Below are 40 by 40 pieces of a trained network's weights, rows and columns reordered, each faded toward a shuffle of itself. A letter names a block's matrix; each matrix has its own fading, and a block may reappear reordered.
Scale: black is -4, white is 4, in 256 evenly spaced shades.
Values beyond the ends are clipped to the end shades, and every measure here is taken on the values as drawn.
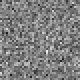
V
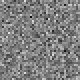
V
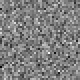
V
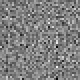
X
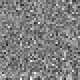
V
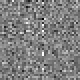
X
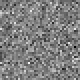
V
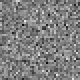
V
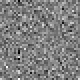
X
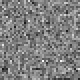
V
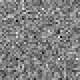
X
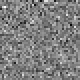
V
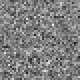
V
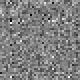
X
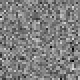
X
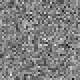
V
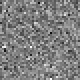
V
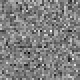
V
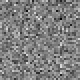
X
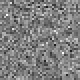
V
